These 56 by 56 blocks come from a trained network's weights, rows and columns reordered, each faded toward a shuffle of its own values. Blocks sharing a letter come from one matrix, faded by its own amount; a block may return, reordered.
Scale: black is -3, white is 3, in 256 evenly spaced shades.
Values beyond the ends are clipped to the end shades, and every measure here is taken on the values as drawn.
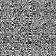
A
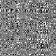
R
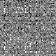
A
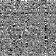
A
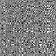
R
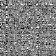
A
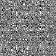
A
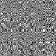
R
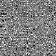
A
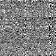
A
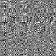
R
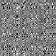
R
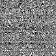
A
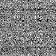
A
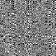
R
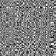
R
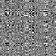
R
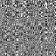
R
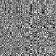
R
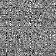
A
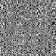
R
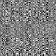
R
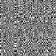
R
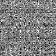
A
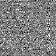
A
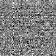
A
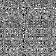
A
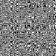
R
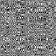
R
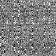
A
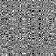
R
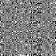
R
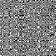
R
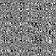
R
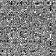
A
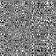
R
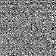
A
